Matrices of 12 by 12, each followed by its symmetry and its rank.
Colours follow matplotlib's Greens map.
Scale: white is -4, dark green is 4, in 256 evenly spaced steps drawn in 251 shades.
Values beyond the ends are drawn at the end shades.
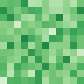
neither, full rank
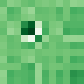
symmetric, rank two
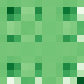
symmetric, rank one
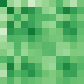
symmetric, rank two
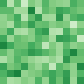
neither, full rank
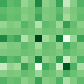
symmetric, rank one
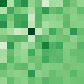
symmetric, rank two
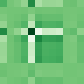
symmetric, rank one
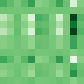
neither, rank one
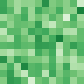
neither, full rank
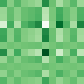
neither, rank one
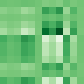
neither, rank one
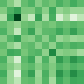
symmetric, rank two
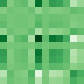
symmetric, rank one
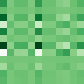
neither, rank one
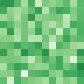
neither, full rank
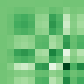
symmetric, rank one
